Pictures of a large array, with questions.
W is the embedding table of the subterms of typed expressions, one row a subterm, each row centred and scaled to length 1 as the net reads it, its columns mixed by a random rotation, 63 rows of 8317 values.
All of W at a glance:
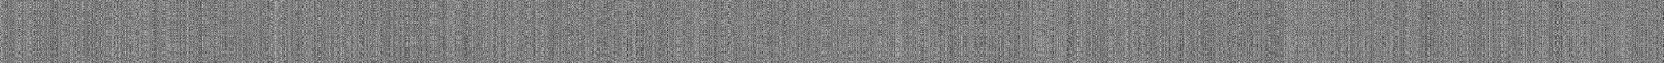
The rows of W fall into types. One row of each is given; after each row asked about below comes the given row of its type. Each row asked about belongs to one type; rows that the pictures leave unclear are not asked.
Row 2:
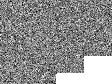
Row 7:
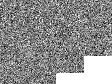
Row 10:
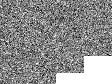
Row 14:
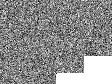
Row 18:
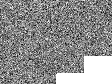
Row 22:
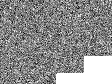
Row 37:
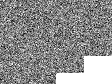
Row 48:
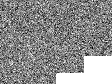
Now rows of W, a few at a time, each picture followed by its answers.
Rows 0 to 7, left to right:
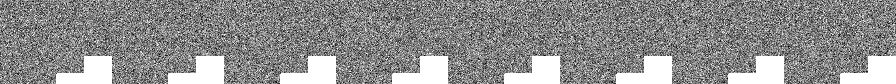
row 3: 10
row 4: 18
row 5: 2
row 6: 37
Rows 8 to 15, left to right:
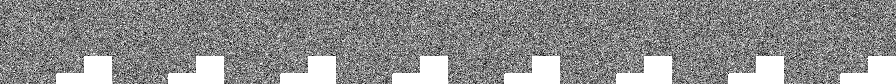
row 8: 10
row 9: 18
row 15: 2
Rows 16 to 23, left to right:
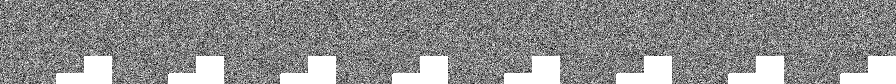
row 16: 48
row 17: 14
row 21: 7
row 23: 7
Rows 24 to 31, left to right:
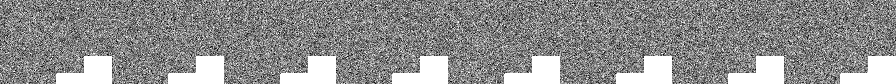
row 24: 10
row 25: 22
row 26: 14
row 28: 48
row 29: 2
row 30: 18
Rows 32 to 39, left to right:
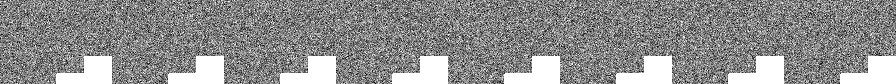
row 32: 18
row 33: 22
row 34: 18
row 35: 2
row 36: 2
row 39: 18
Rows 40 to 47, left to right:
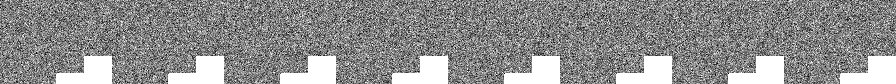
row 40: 48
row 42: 7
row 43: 37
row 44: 14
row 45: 18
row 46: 14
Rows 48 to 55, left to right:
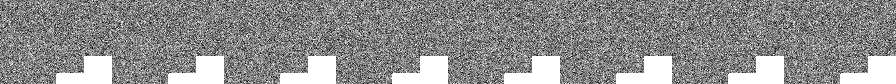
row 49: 48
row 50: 48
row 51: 2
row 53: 2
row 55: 48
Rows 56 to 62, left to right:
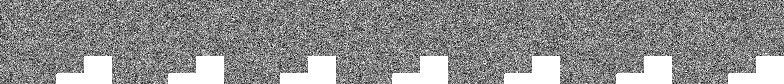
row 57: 48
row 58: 37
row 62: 10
